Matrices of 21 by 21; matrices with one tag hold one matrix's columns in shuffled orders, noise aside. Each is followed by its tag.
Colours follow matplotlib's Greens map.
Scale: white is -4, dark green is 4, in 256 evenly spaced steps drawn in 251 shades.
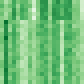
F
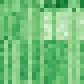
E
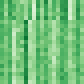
F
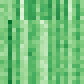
F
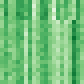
F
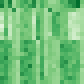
E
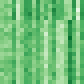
F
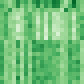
E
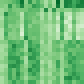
E
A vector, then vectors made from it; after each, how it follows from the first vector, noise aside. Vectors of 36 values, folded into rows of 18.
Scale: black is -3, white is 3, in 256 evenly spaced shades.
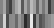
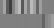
partly zeroed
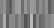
shrunk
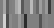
partly zeroed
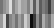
sign-scrambled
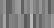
shrunk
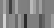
partly zeroed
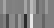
partly zeroed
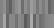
shrunk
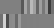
partly zeroed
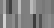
partly zeroed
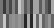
sign-scrambled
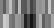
sign-scrambled
